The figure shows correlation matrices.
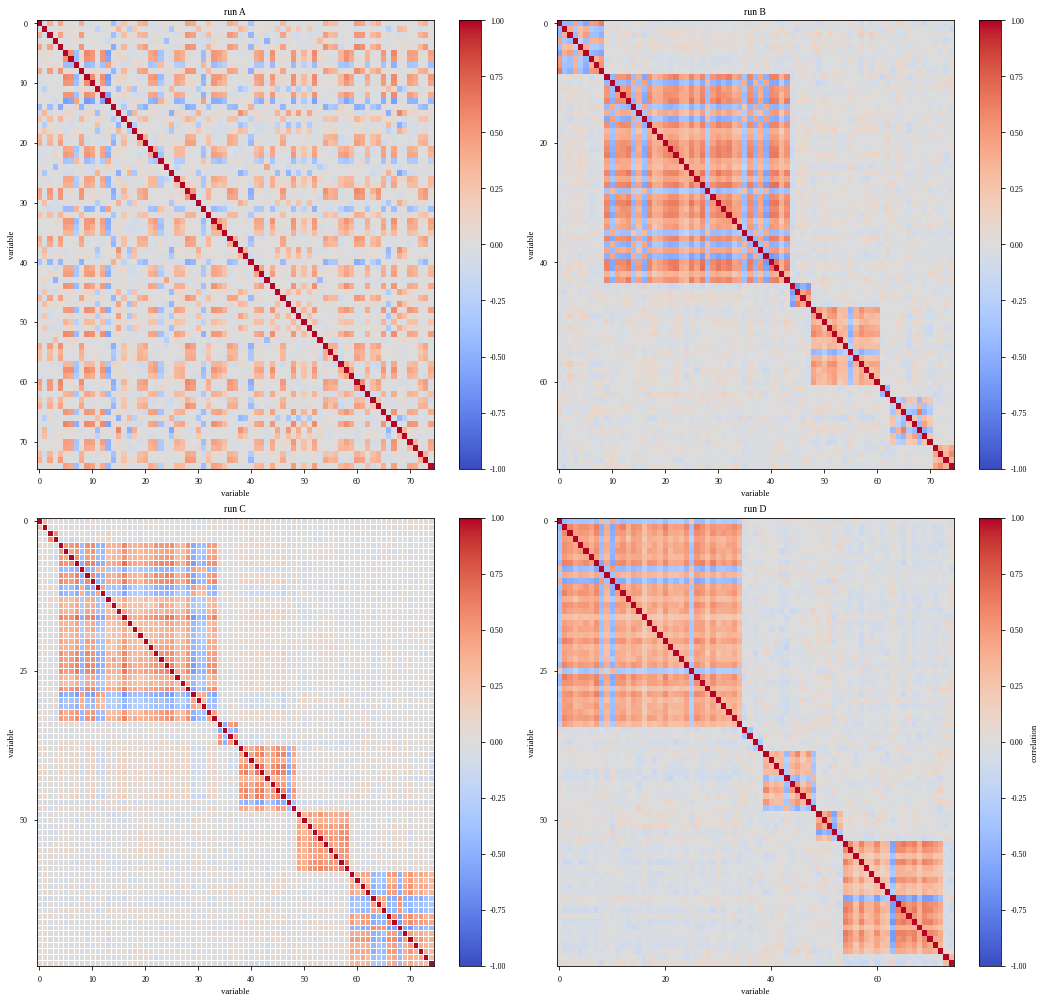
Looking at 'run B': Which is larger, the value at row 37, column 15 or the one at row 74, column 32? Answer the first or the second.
the second
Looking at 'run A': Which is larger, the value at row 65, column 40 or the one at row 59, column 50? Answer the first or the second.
the second
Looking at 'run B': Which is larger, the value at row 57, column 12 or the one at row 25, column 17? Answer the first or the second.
the second
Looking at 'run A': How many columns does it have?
75
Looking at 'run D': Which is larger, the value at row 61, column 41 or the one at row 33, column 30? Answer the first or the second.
the second
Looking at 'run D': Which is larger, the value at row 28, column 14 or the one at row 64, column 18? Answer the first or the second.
the first
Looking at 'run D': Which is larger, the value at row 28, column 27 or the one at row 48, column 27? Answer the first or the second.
the first
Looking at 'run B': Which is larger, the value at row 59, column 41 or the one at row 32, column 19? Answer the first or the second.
the second
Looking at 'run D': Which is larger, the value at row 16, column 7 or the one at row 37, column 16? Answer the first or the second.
the first
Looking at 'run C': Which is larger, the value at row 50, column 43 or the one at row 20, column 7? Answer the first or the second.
the second
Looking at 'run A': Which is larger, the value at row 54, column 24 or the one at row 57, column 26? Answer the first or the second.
the second
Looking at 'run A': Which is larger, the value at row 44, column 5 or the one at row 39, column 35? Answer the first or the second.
the first
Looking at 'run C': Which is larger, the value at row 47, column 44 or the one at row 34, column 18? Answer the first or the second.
the second
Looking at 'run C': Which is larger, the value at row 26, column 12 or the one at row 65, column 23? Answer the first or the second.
the second
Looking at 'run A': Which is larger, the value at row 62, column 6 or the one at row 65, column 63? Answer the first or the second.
the first
